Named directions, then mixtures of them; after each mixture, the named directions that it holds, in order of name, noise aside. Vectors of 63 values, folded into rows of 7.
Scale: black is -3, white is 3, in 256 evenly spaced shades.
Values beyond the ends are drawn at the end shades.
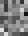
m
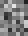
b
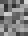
b, m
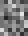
b, m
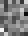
m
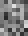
b, m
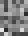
m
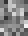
b, m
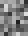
b, m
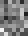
b, m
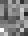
b, m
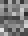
b, m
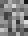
b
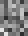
b, m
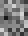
b, m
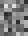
b, m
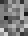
b, m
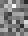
b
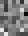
m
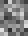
b, m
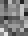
b, m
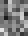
b, m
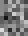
b, m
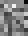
b, m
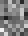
b, m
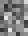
b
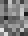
b, m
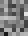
b, m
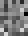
m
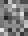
b, m
